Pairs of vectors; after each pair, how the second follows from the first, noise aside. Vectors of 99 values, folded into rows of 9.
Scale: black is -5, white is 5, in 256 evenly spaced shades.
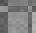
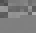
partly zeroed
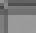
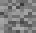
shuffled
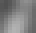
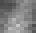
copied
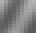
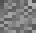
sign-scrambled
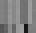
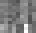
negated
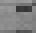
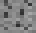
shuffled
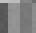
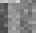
copied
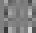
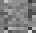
sign-scrambled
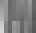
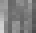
copied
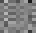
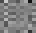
copied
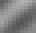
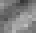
negated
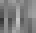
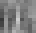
copied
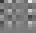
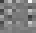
copied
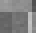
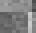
copied
